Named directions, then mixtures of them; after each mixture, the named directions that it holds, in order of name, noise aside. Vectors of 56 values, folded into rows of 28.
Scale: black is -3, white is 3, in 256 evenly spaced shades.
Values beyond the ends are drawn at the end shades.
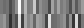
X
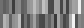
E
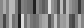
E, X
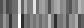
E, X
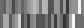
E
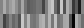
E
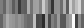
E, X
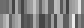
E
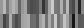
E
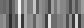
X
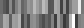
E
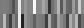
E, X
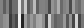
X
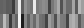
E, X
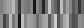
E, X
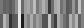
E, X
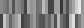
E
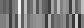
X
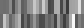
E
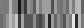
E, X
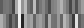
X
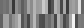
E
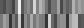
E, X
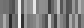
E, X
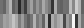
E, X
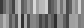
E, X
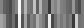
X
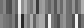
X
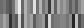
X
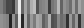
E, X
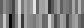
E, X
